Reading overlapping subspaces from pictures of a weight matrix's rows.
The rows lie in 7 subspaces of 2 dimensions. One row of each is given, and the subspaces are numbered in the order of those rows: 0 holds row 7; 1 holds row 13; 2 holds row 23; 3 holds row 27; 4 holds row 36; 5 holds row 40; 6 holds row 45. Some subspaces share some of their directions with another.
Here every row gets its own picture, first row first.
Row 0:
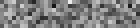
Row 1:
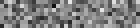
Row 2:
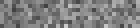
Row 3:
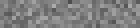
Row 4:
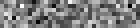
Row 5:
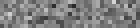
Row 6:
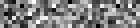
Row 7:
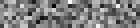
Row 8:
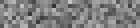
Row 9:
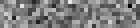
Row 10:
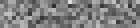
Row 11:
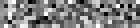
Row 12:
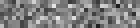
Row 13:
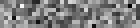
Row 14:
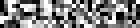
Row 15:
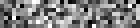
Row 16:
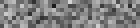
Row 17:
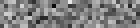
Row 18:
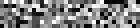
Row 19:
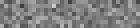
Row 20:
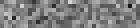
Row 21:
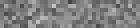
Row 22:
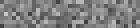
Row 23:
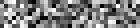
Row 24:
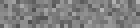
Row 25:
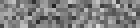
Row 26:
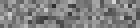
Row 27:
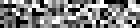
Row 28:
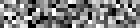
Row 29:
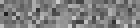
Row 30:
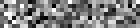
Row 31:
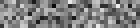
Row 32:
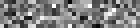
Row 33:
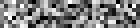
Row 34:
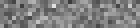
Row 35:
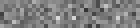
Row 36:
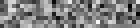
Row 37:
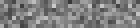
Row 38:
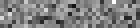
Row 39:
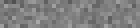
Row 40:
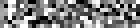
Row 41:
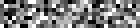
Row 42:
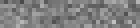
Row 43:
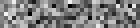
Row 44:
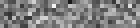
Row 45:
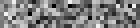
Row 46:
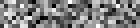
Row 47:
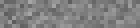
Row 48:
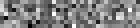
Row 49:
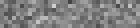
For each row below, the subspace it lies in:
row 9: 1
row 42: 3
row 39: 3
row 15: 1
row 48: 4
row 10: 3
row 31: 0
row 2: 6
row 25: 0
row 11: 5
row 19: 6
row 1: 6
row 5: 2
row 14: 4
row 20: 1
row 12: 0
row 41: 3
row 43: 6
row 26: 2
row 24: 6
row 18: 3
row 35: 0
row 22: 5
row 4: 1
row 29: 5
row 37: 4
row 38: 2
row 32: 1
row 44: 2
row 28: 4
